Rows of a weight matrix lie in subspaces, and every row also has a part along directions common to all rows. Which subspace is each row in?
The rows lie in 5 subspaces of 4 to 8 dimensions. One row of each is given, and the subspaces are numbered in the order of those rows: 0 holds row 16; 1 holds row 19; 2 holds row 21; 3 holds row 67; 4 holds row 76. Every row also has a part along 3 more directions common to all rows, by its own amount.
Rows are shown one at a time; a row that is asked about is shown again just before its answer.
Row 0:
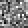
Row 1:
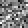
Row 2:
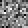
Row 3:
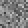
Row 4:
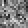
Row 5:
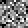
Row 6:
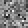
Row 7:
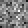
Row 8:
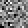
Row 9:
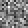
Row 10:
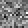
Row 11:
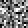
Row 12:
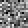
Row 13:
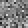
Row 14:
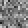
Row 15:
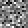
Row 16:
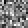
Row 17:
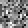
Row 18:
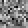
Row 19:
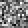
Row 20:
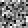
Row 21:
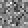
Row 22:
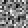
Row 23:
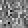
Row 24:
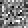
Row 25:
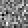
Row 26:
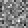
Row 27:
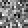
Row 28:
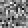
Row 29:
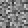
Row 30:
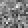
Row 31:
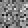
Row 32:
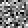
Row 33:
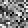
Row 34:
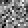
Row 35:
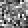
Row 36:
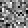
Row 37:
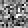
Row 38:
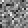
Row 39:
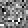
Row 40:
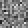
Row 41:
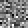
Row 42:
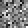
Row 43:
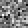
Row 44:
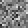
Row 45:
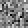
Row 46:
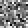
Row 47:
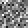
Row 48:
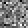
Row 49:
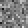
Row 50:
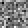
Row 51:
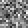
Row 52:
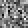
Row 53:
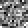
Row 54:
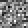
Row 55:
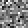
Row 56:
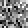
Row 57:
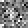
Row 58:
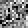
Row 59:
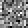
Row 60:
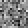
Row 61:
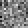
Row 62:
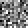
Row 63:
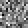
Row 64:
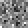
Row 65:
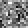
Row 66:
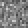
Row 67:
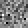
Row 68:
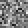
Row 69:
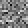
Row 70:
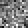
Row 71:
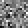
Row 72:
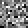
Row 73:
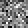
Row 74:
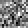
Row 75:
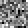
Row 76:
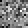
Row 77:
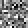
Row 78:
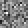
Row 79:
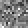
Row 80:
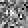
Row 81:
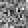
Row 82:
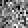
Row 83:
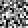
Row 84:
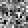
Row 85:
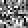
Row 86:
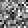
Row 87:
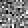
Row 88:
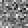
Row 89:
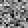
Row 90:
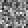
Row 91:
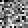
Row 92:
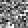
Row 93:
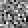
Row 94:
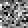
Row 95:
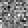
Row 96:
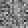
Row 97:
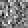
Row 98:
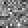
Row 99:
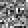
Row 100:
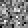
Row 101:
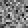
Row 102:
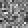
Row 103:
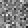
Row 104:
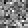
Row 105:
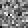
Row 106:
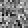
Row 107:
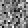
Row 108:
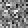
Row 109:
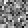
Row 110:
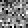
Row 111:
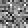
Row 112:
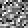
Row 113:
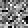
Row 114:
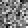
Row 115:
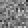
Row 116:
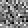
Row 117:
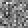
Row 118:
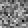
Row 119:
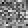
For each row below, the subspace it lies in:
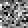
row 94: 1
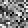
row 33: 2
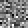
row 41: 0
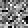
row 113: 4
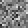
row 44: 3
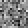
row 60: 1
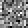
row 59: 0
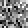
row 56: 3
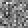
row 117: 4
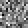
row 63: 3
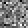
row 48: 4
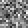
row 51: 3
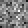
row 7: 2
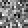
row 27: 3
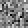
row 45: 1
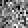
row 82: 0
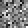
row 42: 4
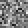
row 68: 1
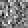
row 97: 1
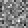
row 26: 0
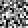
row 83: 3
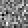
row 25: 3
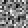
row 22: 0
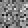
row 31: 4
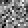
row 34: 3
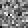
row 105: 1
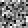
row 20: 1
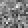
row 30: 0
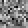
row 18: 1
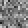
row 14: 3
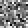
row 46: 0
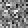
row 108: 3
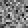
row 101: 3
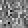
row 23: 1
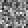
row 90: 0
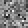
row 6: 4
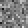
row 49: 3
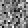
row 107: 2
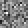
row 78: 4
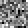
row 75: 2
